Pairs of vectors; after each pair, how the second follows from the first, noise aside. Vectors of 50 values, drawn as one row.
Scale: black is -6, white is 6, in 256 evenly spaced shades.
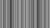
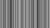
copied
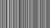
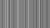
partly zeroed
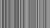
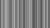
shuffled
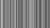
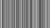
sign-scrambled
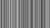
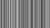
copied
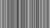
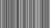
sign-scrambled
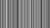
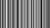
scaled up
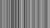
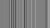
partly zeroed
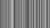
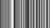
scaled up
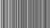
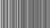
copied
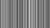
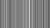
partly zeroed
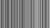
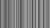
shuffled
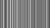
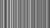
copied
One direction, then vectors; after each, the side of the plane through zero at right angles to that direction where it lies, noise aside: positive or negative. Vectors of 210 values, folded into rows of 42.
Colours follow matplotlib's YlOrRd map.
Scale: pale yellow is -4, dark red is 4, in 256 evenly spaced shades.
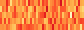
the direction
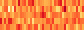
positive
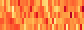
negative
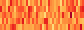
negative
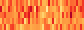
negative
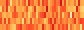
positive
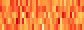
negative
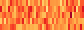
negative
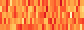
positive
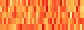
positive
